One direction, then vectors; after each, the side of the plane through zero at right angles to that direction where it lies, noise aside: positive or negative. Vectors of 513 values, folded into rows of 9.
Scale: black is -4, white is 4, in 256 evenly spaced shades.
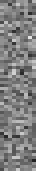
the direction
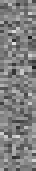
negative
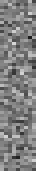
negative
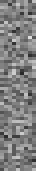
positive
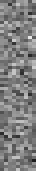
positive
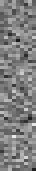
negative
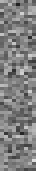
negative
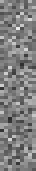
negative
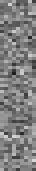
negative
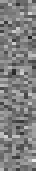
negative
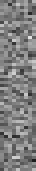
positive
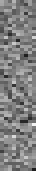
negative
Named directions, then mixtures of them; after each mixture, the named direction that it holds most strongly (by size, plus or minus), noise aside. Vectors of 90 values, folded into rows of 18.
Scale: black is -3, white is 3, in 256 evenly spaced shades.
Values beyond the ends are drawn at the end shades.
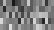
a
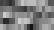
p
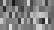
a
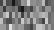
a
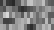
p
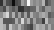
a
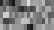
p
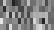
a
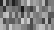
a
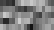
p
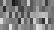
a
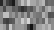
p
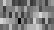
a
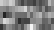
p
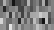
a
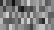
a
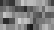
p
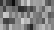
p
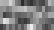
p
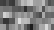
p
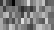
a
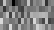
a
